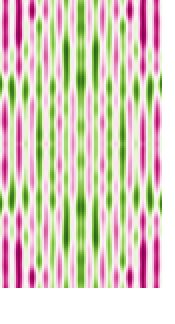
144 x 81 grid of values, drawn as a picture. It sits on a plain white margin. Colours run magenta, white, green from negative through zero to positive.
There is no overall slope. On average the colour sits 50% of the way up the scale. There are no lone odd cells. Upright stripes repeat 12 times across the table. It mirrors both left to right and top to bottom.
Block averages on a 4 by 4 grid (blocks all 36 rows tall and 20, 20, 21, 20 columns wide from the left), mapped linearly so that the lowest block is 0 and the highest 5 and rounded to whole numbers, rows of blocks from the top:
0 4 4 0
4 5 5 4
4 5 5 4
0 4 4 0
